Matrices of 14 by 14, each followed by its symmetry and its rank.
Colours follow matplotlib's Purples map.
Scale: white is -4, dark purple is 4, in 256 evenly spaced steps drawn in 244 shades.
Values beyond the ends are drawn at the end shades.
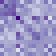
symmetric, rank three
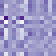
neither, rank two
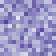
neither, full rank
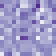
neither, rank three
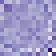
symmetric, rank three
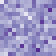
neither, full rank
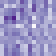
neither, rank three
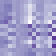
neither, rank two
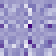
neither, rank two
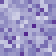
symmetric, full rank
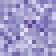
antisymmetric, full rank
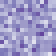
antisymmetric, full rank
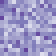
neither, full rank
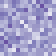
symmetric, full rank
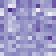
neither, rank three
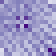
symmetric, rank three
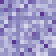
symmetric, full rank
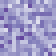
antisymmetric, full rank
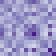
symmetric, rank three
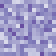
neither, full rank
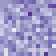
antisymmetric, full rank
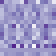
neither, rank two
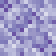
symmetric, full rank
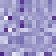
neither, rank three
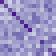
symmetric, full rank
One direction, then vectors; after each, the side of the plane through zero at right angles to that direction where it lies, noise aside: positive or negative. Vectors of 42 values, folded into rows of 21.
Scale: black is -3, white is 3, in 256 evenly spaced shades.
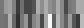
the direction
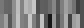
negative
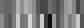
negative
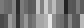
positive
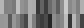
negative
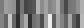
positive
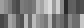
positive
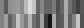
negative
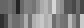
positive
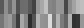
positive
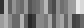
positive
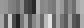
positive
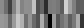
negative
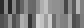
positive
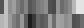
positive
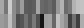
positive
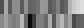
positive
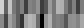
positive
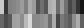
negative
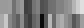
positive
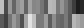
negative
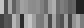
negative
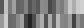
positive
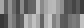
positive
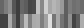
positive
